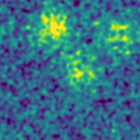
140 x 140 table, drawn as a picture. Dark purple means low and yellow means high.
The halves do not mirror each other. Three bumps rise from the field. There are no lone odd cells. No row or column stands out.
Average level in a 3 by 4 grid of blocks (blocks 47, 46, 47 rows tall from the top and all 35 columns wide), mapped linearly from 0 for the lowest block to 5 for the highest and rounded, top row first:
1 5 2 3
0 1 4 1
1 1 0 1
